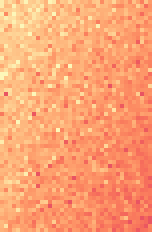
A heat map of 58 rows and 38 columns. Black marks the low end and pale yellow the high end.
Overall the values sit about 80% of the way up the scale. No single row or column stands out from its neighbours. Neither half mirrors the other. The ninth with the highest average is the top left. The ninth with the lowest average is the bottom right. There is an overall slope up to the top left. The values follow a bell shape.
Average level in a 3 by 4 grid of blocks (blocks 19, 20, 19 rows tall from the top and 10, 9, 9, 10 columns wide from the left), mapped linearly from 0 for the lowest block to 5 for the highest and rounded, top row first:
5 4 3 2 / 4 3 2 1 / 3 2 1 0
